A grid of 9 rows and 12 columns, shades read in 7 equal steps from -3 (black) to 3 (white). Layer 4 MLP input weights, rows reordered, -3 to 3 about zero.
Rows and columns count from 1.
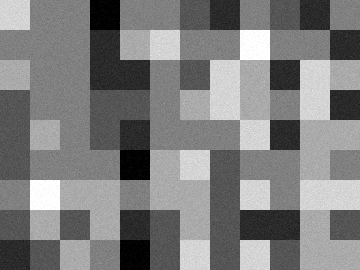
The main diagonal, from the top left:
2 0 0 -1 -2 1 1 -1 2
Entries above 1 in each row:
1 2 2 2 1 1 4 0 2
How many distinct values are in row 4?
5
